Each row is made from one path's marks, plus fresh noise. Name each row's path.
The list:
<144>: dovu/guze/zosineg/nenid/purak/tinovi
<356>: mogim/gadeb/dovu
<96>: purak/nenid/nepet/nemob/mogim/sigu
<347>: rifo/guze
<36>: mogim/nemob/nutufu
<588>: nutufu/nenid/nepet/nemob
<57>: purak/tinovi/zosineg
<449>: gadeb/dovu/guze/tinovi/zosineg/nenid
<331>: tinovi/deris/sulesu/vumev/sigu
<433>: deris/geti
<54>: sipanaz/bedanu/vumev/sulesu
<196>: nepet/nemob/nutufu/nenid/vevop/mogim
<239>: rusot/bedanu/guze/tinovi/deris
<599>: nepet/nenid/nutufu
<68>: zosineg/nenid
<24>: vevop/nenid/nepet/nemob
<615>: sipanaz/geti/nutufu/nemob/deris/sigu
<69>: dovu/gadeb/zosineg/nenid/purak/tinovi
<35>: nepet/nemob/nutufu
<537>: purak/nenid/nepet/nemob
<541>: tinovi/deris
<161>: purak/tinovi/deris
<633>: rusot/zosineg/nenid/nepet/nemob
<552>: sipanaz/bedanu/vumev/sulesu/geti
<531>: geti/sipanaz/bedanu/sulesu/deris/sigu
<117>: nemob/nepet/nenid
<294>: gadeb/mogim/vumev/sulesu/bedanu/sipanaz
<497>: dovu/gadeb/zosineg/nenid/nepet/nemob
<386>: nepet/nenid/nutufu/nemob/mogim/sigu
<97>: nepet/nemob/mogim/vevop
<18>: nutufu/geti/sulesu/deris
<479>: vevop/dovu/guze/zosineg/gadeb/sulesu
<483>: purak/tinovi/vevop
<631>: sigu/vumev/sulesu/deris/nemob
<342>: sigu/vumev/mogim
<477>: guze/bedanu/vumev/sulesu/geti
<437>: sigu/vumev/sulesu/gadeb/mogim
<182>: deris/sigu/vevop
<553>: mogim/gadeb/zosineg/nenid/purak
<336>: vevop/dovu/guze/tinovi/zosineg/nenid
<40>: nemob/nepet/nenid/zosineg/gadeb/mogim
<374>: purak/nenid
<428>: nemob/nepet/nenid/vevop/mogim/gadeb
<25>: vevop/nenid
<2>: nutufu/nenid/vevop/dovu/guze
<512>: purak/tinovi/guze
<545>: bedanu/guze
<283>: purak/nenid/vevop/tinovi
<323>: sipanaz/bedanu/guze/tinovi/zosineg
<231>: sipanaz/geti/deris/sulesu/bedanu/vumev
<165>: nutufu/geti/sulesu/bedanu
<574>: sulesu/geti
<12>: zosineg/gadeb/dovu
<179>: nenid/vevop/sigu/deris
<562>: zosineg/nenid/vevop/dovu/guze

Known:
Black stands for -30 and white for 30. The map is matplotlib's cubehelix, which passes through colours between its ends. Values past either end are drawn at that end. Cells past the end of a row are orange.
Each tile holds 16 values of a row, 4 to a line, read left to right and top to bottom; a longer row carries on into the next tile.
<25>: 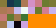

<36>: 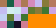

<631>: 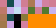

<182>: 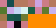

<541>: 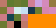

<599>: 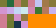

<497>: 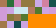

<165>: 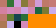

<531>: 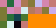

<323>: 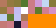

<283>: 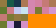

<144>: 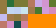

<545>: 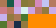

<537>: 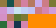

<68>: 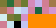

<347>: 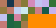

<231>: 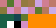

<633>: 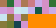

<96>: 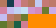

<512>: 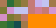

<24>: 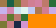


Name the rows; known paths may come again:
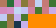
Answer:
<40>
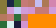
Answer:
<374>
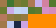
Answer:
<69>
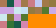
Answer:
<386>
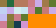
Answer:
<588>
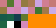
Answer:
<231>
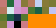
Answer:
<18>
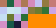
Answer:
<36>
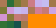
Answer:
<512>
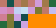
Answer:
<428>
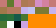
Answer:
<552>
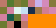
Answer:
<541>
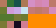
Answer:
<483>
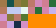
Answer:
<562>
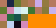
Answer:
<179>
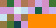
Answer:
<633>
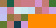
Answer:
<117>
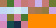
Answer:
<35>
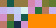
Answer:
<196>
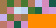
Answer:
<449>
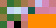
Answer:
<161>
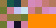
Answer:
<283>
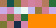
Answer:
<24>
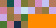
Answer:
<545>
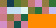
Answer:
<2>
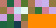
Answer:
<239>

